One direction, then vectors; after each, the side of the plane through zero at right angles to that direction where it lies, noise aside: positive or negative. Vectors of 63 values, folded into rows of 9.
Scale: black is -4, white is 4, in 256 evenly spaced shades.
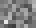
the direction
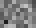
negative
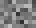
negative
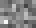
positive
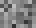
positive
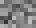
negative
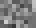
positive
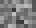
negative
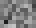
negative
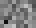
negative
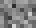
negative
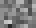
positive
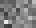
positive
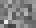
positive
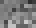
negative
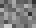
negative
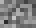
negative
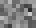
positive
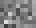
positive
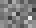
negative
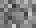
negative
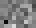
negative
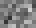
negative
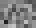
negative
